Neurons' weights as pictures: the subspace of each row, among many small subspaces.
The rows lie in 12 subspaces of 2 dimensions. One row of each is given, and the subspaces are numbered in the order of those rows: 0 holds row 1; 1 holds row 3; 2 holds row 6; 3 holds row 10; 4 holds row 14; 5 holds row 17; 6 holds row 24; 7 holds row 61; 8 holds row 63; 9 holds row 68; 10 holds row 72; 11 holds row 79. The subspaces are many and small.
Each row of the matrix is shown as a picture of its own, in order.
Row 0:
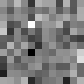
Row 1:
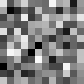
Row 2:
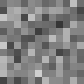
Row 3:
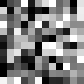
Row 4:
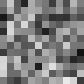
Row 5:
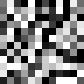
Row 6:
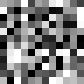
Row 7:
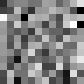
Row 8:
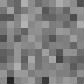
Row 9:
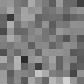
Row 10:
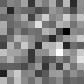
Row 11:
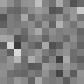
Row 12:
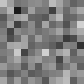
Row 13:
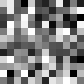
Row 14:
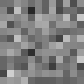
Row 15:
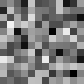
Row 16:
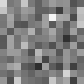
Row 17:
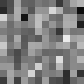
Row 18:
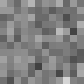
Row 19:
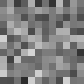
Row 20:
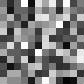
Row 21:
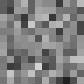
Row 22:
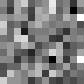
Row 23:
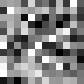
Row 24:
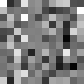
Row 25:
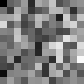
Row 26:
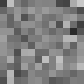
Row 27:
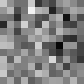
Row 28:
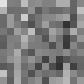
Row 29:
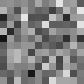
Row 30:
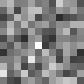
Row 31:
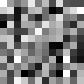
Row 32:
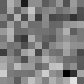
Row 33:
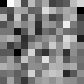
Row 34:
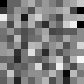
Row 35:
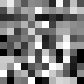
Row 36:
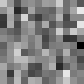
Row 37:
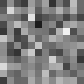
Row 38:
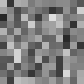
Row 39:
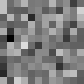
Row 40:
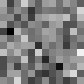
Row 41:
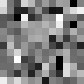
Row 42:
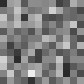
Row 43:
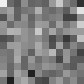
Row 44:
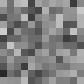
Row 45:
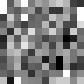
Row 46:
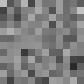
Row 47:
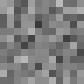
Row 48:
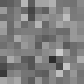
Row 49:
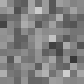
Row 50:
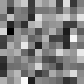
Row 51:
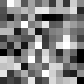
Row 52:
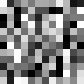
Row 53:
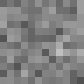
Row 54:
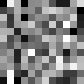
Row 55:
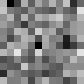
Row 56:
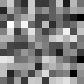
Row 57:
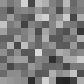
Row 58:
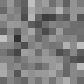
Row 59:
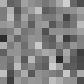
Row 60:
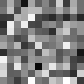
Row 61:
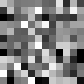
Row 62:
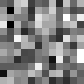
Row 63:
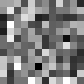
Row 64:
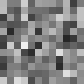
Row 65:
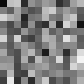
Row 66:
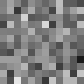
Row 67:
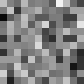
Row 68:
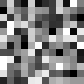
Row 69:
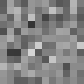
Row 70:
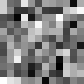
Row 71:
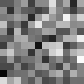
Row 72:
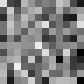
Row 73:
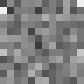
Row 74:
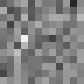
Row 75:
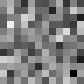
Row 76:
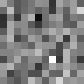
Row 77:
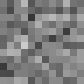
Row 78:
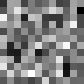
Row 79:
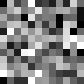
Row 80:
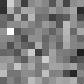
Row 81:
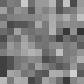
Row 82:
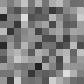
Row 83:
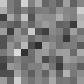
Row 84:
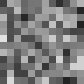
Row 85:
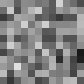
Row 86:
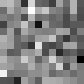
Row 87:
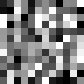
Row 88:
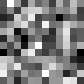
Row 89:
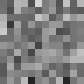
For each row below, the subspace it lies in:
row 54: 6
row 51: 7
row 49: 1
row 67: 10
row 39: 5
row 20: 2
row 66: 9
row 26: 6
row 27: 1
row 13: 9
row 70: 1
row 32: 6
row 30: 10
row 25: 1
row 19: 11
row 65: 10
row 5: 2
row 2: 3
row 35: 7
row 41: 1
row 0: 11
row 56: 9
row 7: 9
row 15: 9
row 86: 1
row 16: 8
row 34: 9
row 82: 2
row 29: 2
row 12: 11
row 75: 9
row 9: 8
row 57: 2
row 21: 2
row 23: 3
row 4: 8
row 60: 8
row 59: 10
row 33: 7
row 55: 7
